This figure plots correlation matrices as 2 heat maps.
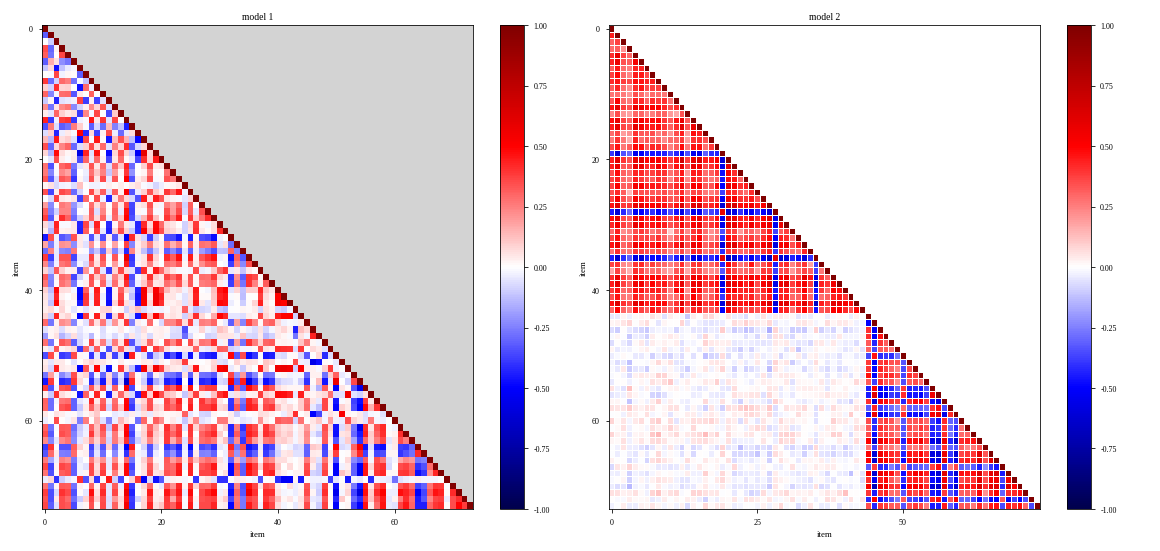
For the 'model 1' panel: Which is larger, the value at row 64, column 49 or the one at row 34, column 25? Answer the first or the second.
the first
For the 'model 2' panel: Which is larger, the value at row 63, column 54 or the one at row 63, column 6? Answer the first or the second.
the first
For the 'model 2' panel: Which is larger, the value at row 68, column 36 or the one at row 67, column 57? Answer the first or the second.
the first
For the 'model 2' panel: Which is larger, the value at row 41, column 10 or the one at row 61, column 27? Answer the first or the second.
the first
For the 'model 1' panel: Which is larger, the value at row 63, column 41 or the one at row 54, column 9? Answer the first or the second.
the first
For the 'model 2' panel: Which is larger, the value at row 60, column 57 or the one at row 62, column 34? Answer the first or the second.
the first
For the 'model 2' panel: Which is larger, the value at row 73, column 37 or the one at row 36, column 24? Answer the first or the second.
the second
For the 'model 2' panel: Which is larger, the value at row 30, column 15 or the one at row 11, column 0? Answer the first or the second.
the first
